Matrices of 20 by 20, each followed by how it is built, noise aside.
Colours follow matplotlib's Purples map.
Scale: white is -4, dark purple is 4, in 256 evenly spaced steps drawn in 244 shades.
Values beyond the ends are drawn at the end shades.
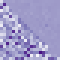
lower triangular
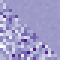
lower triangular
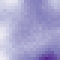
smooth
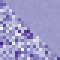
lower triangular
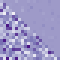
lower triangular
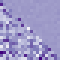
lower triangular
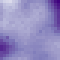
smooth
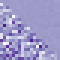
lower triangular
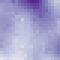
smooth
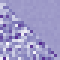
lower triangular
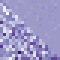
lower triangular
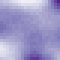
smooth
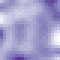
smooth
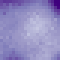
smooth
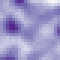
smooth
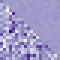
lower triangular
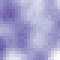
smooth
